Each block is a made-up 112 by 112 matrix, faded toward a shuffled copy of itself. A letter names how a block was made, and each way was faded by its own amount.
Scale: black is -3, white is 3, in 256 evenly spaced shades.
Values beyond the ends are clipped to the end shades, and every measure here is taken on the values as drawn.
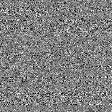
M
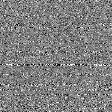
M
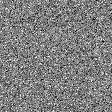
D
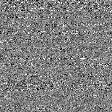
M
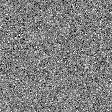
D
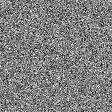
D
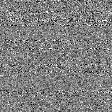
M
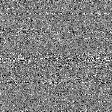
M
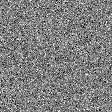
D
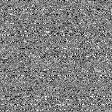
M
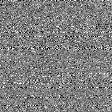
M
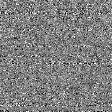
M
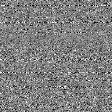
M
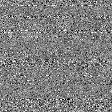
M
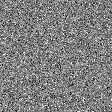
D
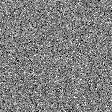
D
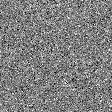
D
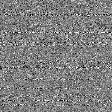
M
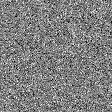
D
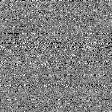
M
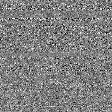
M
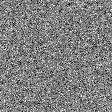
D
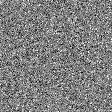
D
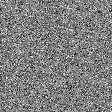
D
